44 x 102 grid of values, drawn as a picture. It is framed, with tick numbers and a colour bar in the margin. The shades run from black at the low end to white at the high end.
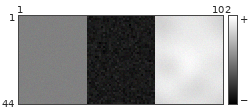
It is made of 1 by 3 panels. Panel 1,1: middling, flat. Panel 1,2: very low, fine-grained, faint in contrast. Panel 1,3: very high, smooth, faint in contrast.
